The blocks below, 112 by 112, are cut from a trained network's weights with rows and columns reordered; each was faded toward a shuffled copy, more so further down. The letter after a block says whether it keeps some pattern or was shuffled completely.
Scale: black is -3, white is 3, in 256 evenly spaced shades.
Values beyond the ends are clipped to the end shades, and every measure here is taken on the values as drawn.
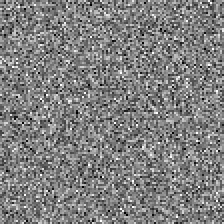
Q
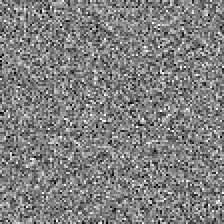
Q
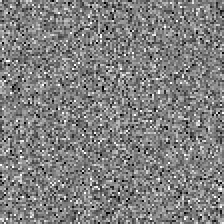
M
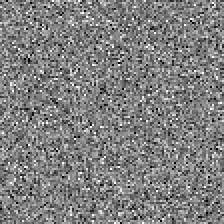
Q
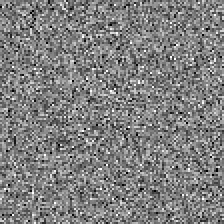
M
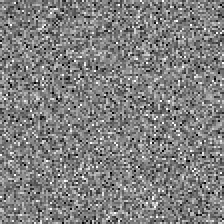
Q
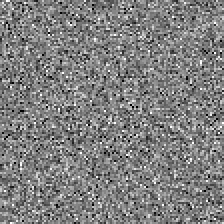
M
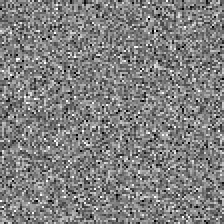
Q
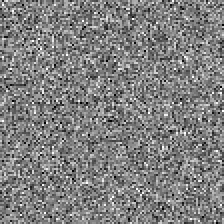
M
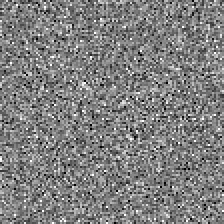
M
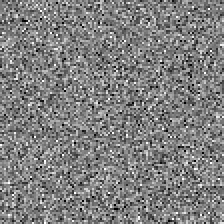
Q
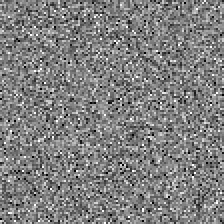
M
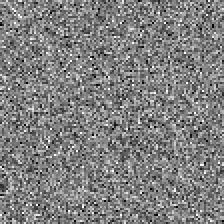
Q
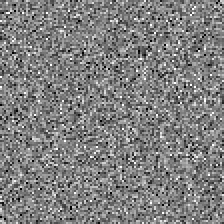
M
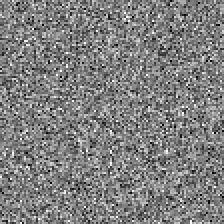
Q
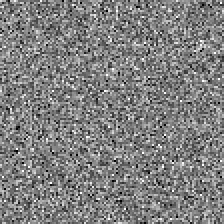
M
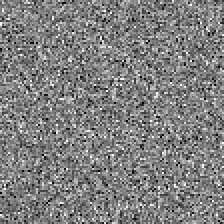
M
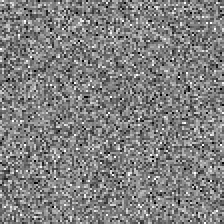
Q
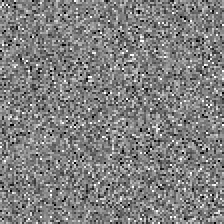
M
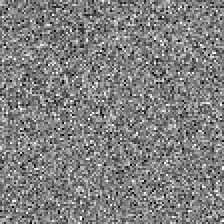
Q
